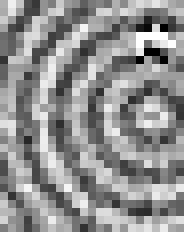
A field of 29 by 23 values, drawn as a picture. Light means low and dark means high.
Odd patch: rougher, in the top right. Rings: centred on the middle right. Roughest part: top right.
